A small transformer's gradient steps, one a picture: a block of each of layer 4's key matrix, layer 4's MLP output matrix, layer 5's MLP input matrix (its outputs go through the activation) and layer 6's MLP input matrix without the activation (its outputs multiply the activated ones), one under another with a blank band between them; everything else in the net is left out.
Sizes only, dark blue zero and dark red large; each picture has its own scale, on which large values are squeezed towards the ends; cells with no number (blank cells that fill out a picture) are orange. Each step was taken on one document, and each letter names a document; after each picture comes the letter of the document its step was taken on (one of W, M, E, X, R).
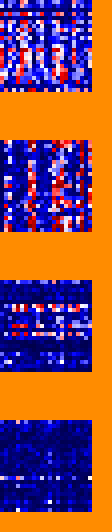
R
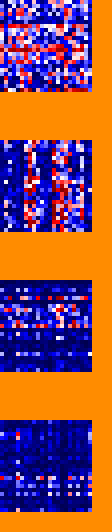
R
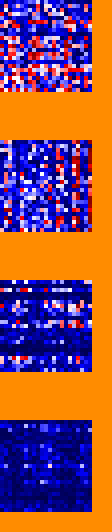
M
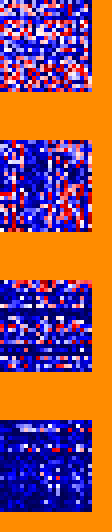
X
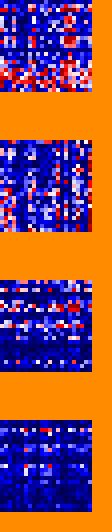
M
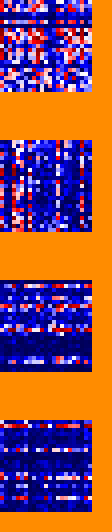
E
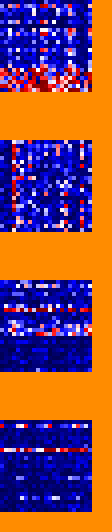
E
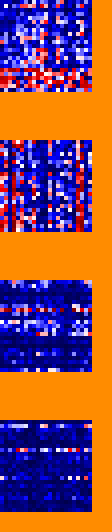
E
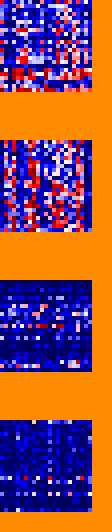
R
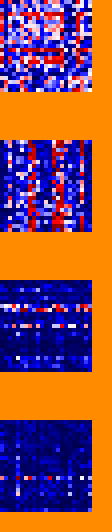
R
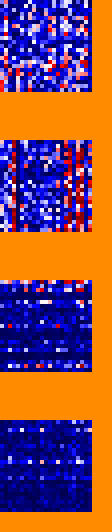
X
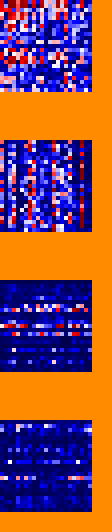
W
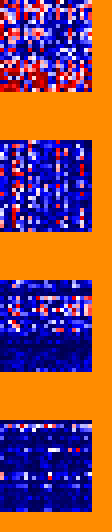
E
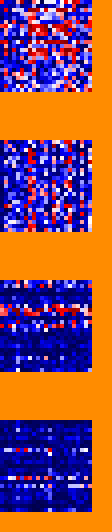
W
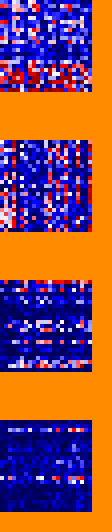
X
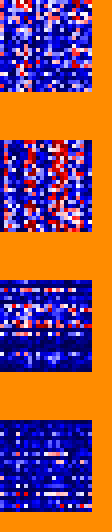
R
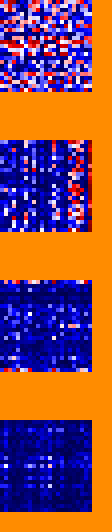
M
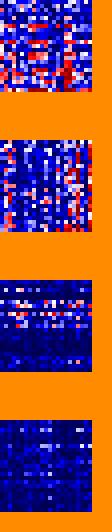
M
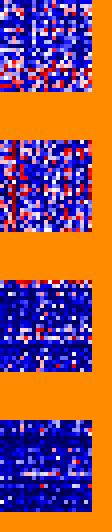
X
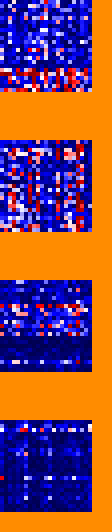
E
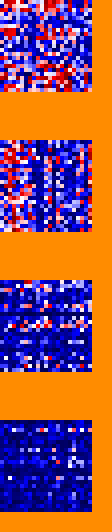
X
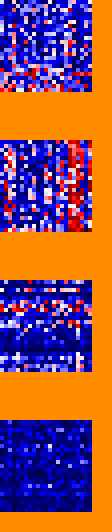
M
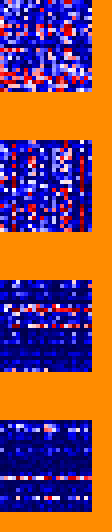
W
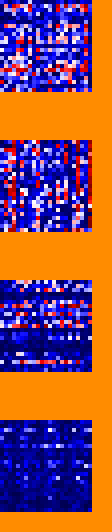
M
